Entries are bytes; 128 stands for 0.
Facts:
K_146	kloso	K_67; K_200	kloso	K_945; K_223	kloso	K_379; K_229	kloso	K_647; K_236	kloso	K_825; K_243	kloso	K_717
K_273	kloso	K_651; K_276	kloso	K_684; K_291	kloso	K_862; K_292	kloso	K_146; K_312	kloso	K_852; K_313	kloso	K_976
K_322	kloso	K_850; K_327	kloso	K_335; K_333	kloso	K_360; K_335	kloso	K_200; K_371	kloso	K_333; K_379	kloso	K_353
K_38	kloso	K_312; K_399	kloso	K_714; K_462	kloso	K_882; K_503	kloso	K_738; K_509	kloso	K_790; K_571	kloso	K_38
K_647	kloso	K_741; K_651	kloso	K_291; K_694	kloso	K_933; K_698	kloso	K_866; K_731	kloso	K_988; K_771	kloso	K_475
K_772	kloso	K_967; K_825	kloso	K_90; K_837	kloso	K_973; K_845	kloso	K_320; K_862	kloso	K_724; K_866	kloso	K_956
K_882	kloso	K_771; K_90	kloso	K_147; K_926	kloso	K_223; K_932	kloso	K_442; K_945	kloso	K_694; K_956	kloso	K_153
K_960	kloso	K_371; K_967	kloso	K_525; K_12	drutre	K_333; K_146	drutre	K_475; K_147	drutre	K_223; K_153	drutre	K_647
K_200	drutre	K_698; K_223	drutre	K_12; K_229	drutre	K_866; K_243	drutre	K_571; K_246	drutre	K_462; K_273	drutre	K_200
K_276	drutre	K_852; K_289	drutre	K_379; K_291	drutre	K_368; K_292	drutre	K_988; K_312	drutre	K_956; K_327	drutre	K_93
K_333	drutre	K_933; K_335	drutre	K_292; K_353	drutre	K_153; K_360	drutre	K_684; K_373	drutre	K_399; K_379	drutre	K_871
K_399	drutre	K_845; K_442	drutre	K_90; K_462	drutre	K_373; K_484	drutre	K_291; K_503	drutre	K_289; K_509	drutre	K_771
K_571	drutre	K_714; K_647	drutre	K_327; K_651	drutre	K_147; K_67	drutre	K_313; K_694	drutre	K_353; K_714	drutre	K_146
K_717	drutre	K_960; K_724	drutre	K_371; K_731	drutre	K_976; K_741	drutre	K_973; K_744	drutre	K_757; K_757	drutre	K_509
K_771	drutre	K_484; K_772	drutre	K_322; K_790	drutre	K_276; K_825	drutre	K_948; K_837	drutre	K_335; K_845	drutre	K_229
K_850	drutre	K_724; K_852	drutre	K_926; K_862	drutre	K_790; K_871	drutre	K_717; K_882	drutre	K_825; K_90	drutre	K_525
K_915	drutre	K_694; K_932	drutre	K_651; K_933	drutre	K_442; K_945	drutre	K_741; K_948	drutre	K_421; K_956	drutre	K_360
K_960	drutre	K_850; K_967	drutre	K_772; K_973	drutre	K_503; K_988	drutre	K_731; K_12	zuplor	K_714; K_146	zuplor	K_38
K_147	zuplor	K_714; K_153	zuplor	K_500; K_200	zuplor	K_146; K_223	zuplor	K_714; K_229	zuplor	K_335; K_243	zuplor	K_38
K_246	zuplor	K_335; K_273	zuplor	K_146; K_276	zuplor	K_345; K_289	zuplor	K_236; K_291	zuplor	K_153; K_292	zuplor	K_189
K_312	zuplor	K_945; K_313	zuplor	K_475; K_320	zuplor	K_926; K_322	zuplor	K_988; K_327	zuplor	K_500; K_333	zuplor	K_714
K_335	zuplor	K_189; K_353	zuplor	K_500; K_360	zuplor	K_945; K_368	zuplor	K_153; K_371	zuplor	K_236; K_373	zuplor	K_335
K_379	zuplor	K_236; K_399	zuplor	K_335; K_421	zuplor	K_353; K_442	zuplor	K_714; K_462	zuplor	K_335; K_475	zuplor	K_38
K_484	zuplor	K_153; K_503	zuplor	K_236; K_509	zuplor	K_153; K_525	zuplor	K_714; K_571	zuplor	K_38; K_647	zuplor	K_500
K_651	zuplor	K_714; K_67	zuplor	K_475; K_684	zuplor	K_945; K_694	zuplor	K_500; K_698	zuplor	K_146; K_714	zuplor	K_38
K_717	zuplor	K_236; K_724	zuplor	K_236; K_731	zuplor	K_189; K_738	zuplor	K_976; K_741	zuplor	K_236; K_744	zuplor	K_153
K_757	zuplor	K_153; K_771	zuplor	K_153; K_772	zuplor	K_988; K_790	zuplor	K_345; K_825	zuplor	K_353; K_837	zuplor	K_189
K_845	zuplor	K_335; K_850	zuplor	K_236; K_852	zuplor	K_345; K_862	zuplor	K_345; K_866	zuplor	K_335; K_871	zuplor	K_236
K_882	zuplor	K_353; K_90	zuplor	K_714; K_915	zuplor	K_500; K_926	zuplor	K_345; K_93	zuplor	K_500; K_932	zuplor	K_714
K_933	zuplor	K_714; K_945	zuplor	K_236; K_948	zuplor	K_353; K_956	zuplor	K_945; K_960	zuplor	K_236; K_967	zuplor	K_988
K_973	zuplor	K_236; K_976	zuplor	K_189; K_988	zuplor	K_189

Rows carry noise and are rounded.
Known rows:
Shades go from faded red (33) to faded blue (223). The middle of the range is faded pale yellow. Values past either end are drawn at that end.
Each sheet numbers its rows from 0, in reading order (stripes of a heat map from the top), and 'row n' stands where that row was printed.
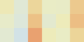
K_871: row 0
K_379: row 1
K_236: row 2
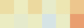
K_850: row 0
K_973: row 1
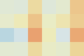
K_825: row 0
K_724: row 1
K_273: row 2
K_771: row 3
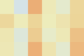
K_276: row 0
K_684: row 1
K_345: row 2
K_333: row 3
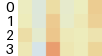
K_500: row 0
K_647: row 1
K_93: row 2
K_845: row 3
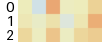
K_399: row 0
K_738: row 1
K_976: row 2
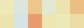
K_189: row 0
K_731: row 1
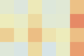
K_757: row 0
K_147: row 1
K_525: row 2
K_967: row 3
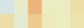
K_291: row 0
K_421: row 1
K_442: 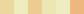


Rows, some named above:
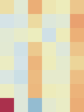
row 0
K_146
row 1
K_312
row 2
K_353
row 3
K_503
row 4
K_276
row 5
K_462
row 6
K_38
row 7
K_933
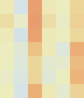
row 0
K_845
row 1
K_90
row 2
K_845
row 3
K_223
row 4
K_289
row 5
K_373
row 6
K_276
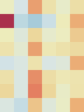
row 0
K_960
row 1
K_335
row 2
K_500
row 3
K_866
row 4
K_882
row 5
K_322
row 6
K_313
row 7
K_837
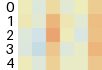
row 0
K_500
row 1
K_333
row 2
K_571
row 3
K_837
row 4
K_871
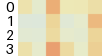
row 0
K_371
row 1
K_956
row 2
K_771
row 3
K_90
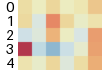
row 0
K_850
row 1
K_313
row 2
K_651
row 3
K_945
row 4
K_988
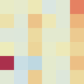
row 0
K_67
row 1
K_12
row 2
K_825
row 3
K_647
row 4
K_200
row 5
K_509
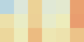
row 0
K_862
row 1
K_714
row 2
K_475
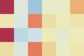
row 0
K_933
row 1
K_926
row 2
K_327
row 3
K_698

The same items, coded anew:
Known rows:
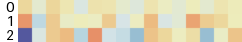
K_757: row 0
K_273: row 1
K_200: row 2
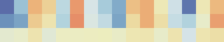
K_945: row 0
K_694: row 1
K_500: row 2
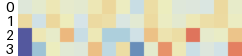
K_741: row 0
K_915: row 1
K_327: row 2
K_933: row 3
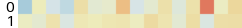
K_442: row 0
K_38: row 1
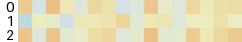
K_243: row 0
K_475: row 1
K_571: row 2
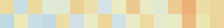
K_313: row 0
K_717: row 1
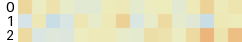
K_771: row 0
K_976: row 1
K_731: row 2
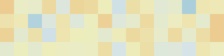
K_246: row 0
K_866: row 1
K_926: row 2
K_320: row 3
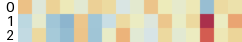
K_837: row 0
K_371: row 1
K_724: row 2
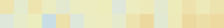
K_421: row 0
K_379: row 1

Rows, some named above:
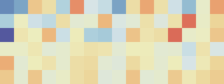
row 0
K_694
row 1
K_442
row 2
K_327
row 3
K_353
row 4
K_462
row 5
K_571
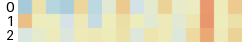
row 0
K_850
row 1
K_291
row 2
K_12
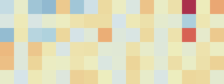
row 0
K_371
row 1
K_988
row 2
K_525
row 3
K_882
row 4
K_276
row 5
K_67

